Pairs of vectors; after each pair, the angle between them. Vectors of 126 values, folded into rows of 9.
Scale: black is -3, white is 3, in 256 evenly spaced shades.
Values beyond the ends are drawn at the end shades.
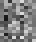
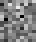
partly aligned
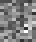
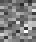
nearly parallel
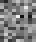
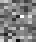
nearly opposite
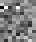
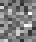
partly opposed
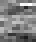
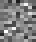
orthogonal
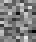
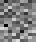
partly opposed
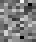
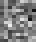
partly aligned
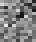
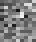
nearly opposite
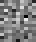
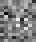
partly aligned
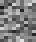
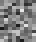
nearly opposite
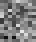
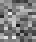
nearly opposite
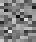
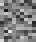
nearly parallel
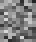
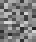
orthogonal
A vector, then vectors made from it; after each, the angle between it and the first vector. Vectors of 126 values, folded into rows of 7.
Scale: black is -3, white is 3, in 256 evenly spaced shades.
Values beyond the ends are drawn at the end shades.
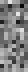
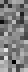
partly aligned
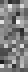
nearly opposite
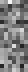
nearly parallel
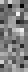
nearly parallel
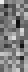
partly aligned
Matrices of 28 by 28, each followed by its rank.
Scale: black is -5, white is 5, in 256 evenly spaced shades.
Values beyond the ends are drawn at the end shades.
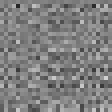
three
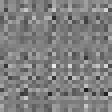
three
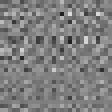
three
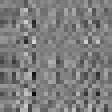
three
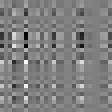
one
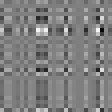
one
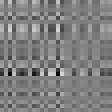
one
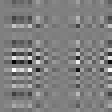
one
